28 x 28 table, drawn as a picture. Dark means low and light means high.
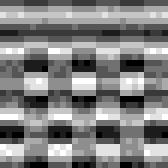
Seam: horizontal, 30% of the way down, the top part calmer. Stripes: horizontal, repeating 5 times. Slope: none. Average level on the scale: 50%.
